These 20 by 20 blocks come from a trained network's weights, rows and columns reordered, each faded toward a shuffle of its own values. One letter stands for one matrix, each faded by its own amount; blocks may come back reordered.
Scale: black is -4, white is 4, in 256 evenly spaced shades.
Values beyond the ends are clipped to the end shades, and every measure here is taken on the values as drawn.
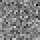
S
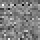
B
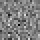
S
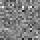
S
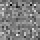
B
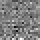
B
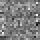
B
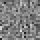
S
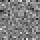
S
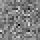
S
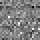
B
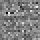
B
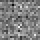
B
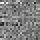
S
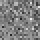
S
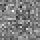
S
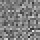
S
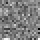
S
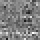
B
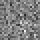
S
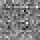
B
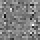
B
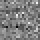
B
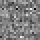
B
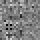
B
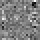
B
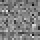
B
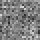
B
